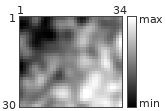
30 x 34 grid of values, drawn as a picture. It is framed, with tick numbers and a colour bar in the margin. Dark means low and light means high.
Grain: blotchy. Ninth with the lowest average: top left. Slope: up to the bottom right. Stripes: none. Mirror symmetry: none.
